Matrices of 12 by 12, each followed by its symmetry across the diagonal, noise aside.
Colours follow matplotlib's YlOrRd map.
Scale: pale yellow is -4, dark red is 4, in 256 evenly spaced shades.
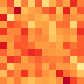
antisymmetric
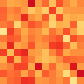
antisymmetric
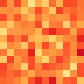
symmetric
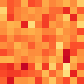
neither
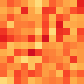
antisymmetric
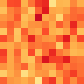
neither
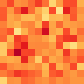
neither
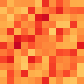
symmetric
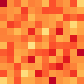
symmetric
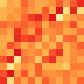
symmetric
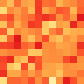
neither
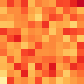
antisymmetric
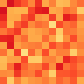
symmetric
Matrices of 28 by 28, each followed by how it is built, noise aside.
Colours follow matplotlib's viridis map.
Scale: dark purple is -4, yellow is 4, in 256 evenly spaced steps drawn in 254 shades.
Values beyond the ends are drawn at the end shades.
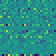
uneven rows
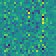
uneven columns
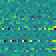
uneven rows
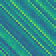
Toeplitz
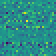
uneven rows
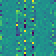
uneven columns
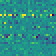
uneven rows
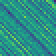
Toeplitz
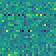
uneven rows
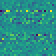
uneven rows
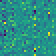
uneven columns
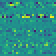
uneven rows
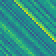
Toeplitz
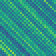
Toeplitz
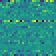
uneven rows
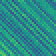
Toeplitz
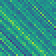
Toeplitz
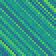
Toeplitz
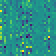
uneven columns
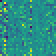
uneven columns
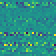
uneven rows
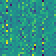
uneven columns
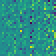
uneven columns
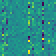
uneven columns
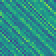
Toeplitz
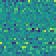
uneven rows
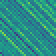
Toeplitz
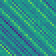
Toeplitz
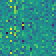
uneven columns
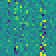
uneven columns
